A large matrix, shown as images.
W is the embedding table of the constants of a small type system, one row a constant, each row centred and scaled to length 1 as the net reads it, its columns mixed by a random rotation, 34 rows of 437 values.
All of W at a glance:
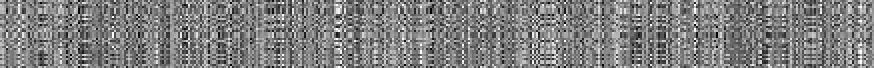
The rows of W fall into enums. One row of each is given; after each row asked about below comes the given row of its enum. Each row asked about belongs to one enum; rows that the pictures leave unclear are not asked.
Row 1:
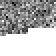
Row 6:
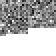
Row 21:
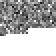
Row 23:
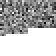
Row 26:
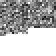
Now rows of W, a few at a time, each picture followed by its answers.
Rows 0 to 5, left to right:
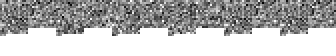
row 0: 6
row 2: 21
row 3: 26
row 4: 6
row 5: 6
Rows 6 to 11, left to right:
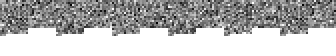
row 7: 1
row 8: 23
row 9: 1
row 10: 26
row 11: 6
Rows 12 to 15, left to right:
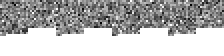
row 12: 1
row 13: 23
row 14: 21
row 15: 6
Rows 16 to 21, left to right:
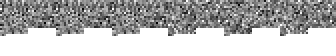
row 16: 23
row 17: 23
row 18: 23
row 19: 21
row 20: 1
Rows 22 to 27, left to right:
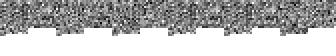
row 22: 26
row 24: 6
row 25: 26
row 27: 1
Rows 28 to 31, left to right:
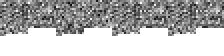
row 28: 26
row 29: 1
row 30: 26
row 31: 26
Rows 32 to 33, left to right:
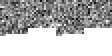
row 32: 1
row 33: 6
